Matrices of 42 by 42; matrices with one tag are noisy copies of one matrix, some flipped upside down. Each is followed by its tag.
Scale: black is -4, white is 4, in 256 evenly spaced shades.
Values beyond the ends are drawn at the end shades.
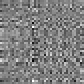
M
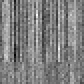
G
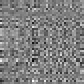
M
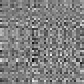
M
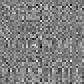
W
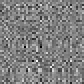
W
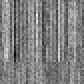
G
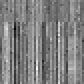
G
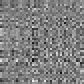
M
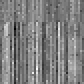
G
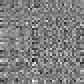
M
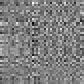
M
